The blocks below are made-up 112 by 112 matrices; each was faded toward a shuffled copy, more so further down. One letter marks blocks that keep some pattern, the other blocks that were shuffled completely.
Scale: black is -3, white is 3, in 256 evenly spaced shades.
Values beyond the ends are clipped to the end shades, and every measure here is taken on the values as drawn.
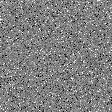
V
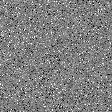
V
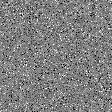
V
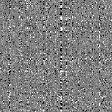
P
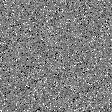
V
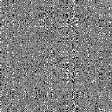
P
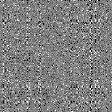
P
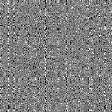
P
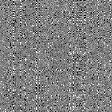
P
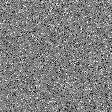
V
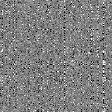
P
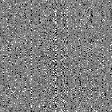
P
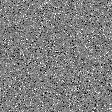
V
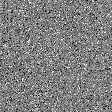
V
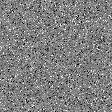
V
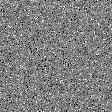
V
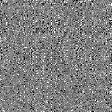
P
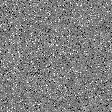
V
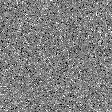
V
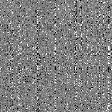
P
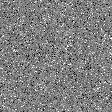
V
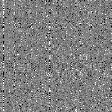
P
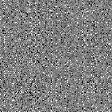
P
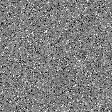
V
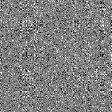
P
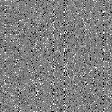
P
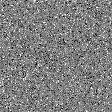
V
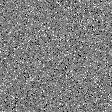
V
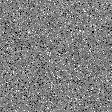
V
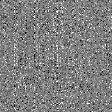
P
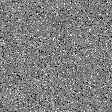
V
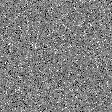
V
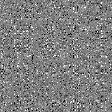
P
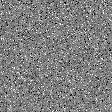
V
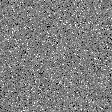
V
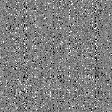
P
